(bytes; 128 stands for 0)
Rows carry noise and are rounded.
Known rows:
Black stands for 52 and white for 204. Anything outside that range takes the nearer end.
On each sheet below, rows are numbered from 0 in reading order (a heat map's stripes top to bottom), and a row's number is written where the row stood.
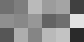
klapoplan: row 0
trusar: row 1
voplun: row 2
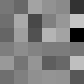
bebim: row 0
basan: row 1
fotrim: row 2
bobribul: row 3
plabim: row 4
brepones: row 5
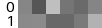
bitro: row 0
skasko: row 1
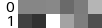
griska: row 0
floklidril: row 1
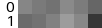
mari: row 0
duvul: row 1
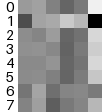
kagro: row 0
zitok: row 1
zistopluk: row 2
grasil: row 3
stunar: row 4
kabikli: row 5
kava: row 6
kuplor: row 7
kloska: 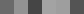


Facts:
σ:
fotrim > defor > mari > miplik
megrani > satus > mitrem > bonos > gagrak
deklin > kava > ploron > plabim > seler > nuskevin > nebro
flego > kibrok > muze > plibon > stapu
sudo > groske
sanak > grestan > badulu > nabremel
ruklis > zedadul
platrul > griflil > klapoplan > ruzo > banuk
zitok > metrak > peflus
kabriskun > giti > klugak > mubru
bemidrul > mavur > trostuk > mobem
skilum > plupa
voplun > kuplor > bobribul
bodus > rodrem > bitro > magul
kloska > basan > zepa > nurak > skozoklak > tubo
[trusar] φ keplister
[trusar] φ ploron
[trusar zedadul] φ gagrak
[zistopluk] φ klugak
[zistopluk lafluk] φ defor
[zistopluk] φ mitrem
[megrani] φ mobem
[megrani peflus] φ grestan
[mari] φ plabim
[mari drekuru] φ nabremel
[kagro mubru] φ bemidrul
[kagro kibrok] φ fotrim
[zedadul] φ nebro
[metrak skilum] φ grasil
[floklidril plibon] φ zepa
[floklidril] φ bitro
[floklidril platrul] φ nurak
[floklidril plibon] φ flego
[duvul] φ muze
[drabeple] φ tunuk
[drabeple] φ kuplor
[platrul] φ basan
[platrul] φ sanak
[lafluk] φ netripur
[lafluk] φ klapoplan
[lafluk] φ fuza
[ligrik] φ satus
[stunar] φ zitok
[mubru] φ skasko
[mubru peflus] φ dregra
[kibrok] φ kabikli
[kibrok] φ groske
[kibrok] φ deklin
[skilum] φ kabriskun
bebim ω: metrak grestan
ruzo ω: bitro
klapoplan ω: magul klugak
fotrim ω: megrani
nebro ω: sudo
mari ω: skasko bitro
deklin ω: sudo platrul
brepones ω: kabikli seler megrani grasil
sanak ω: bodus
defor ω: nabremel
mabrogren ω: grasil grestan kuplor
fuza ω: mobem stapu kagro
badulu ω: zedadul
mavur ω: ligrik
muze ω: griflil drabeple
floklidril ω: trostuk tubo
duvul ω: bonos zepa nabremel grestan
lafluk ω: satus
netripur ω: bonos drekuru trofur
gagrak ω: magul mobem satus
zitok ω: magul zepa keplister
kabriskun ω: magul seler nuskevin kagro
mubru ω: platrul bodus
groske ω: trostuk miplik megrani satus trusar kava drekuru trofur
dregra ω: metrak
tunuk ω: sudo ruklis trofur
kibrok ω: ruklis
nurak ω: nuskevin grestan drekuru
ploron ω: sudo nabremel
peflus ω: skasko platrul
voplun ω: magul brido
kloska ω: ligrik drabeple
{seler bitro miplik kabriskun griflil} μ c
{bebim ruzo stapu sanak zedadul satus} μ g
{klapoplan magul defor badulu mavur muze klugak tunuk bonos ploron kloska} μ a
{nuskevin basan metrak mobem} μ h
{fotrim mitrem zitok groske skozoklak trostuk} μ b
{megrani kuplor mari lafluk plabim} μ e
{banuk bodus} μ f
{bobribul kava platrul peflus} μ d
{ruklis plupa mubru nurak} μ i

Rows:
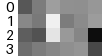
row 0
flego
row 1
magul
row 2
nurak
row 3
mabrogren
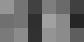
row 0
mubru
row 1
defor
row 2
kibrok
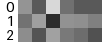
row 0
skozoklak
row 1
ruklis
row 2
ruzo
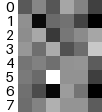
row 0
platrul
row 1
nebro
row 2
grestan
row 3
nuskevin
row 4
mavur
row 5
gagrak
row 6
ploron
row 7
lafluk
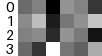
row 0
sudo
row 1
bemidrul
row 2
peflus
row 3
plibon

